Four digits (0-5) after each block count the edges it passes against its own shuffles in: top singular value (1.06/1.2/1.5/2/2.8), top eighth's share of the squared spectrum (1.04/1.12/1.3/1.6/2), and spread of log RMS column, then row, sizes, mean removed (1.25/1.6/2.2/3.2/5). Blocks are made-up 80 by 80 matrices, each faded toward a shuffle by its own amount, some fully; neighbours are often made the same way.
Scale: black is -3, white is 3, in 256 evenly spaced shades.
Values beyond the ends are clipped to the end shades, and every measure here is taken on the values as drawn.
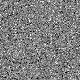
2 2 0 0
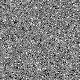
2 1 0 0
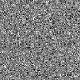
4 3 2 2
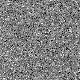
0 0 0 0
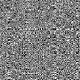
4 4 2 2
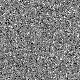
0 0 0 0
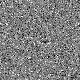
0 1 0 0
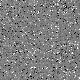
2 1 0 0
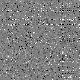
4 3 1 2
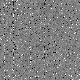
3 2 1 1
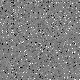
2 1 0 0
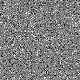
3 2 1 0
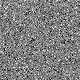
0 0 0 0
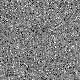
0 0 0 0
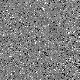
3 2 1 0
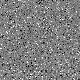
2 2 0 0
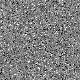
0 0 1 0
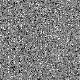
0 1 2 0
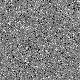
0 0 0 0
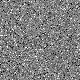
0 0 0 0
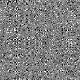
4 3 2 2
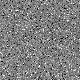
2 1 0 0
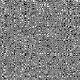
4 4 3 2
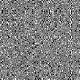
4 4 3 2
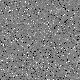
0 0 0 0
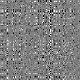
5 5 3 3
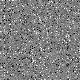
2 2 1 0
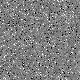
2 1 0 0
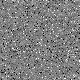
2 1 0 0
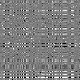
5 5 3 4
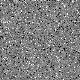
0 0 0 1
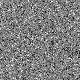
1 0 0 0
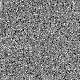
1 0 0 0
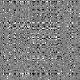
5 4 3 3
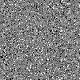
3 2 1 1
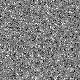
3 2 0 0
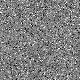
1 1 0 0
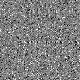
3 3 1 1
